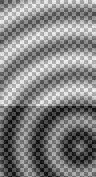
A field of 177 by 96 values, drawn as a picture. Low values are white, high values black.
The halves do not mirror each other. Rings spread out from the bottom right. The bottom part is higher, past a seam about 60% of the way down.
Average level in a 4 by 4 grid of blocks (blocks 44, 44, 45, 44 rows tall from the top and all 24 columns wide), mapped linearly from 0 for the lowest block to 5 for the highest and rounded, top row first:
1 0 0 1 | 0 1 1 1 | 3 3 2 2 | 5 5 4 5
